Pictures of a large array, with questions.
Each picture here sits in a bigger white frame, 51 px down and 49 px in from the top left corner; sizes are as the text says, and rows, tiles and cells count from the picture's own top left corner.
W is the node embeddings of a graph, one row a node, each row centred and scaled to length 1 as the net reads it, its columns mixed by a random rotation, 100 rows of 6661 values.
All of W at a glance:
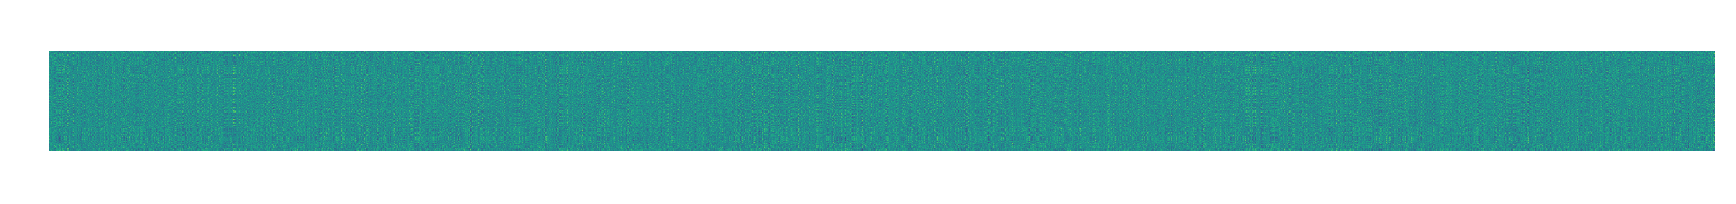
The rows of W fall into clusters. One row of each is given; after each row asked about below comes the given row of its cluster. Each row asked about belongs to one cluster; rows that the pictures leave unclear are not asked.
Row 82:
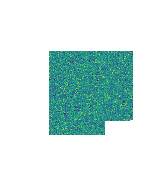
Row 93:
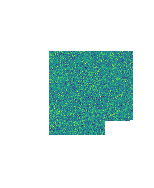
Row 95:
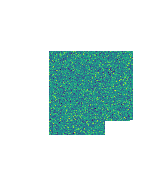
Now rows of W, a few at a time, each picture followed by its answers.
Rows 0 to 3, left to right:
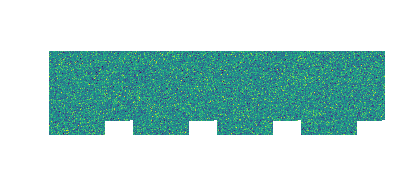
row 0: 82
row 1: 95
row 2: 95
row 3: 93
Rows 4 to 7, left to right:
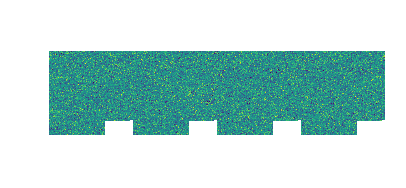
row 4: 93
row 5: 82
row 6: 95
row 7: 95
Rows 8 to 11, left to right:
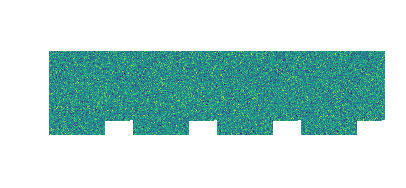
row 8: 82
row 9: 82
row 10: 95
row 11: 95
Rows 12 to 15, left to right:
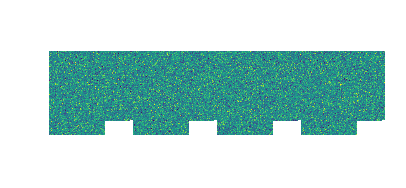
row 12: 82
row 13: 95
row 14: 93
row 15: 82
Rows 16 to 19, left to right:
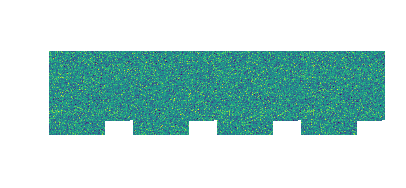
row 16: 93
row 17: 82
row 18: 93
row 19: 93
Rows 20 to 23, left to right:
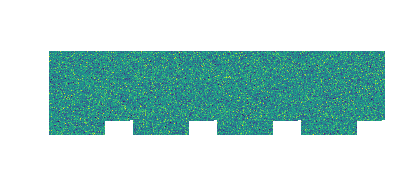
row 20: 82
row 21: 93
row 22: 93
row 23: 95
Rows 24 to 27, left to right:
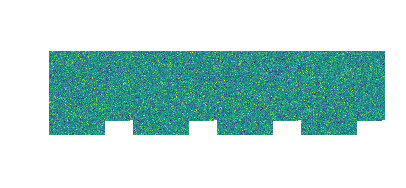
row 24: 95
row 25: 82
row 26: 95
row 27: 93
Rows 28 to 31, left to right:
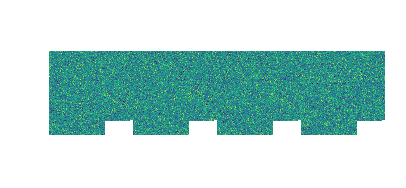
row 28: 82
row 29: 82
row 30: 82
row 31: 93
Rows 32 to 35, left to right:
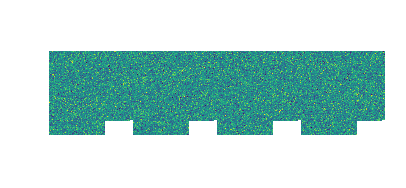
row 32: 95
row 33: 93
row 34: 82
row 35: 82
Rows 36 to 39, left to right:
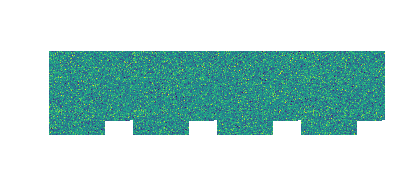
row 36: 93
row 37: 93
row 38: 82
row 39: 93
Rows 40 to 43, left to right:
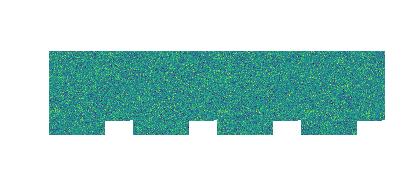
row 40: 93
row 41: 95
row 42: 93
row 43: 93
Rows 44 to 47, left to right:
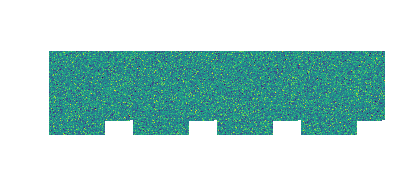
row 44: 95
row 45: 82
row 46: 95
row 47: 82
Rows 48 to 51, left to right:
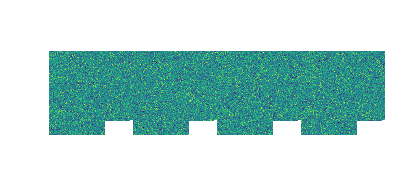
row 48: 93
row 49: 82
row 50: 93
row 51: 93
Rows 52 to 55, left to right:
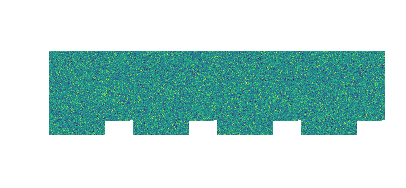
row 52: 82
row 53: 95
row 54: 82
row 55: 95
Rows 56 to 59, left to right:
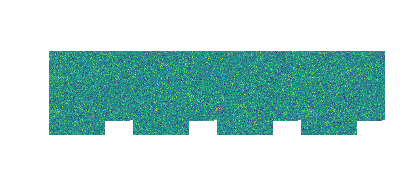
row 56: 93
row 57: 82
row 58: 95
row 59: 93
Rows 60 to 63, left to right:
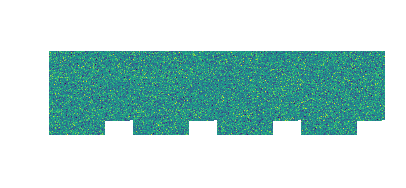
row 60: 93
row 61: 93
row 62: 95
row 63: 95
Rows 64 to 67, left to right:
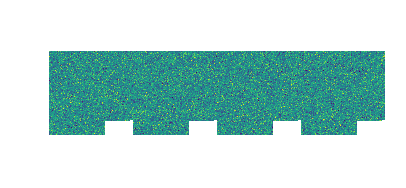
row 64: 82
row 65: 93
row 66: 95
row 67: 95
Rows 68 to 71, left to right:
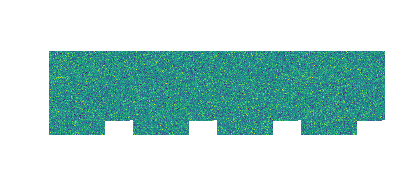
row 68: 93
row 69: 95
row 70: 95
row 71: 93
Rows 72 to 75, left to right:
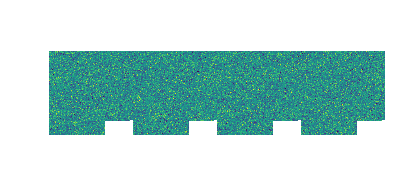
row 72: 93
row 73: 95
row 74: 93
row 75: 95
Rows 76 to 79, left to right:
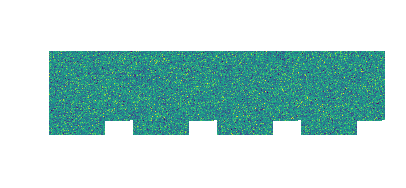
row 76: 82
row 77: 95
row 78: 95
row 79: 95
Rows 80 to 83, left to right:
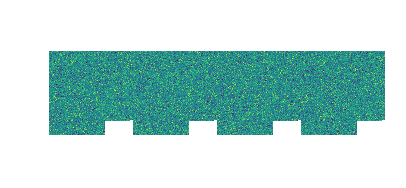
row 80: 95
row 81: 82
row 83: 95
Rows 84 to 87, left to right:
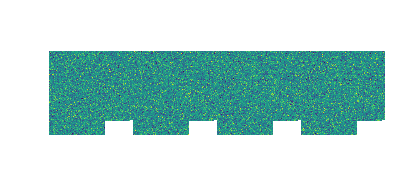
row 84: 95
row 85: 82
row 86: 82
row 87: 82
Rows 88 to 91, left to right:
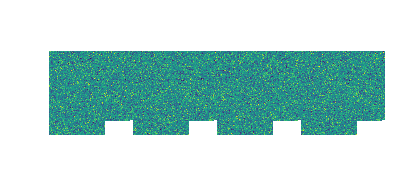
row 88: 82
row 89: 82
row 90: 95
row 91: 82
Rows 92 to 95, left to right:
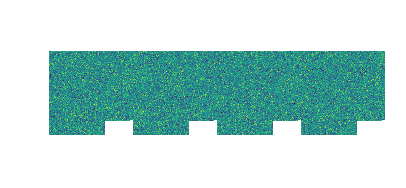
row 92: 95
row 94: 95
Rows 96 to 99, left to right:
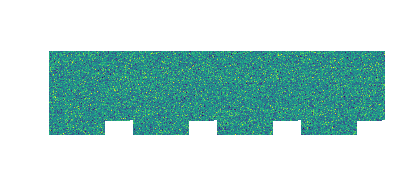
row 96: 95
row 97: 93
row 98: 93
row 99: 93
